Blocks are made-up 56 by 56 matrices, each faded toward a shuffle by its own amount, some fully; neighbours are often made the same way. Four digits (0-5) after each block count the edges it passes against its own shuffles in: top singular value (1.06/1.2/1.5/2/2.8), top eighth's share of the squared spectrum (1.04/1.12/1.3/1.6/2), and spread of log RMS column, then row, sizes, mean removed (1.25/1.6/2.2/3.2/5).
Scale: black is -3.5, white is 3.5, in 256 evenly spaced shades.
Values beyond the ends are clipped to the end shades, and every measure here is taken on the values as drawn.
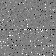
3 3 0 1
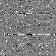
4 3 0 2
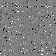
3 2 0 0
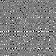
4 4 1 3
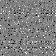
3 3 0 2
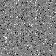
2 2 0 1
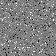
0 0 0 0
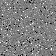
2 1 0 0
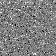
1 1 0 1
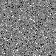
1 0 0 0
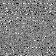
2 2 0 3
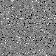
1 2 0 2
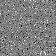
0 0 0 0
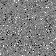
1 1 0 0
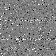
2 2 0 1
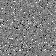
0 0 0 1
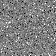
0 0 0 0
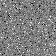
0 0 0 0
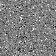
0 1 1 0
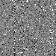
2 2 2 0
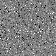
0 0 0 0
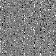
1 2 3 0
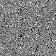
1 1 2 0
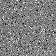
2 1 0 0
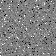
1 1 0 0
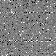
3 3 0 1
